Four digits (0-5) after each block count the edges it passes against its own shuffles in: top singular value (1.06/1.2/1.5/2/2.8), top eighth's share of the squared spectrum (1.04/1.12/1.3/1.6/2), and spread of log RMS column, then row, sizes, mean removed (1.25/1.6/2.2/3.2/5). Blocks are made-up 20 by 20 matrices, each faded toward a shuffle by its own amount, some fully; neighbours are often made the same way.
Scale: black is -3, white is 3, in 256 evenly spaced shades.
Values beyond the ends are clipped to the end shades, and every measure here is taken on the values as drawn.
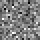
0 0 0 0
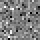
0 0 0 0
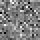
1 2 0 0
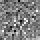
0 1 0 0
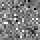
0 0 0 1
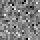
0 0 0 0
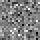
0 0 0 0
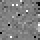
2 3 0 0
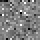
1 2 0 1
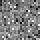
0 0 0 0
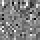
3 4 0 1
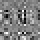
3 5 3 3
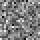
1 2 0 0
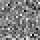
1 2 0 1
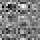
3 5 3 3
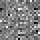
2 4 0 1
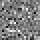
2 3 0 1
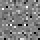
2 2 0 1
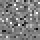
1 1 0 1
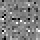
2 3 1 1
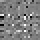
3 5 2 2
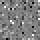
0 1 0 0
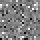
2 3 0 0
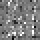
2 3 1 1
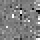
3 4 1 0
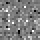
1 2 0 0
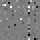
2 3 0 0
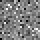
1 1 0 0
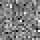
2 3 0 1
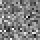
2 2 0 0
